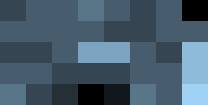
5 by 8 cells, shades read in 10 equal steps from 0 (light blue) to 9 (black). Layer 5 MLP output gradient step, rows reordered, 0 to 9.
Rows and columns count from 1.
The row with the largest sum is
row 1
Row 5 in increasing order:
0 4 4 5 6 7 8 9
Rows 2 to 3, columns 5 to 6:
6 6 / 2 5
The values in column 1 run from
4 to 6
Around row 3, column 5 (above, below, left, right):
6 6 2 5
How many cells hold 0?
1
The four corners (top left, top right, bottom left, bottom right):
6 9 4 0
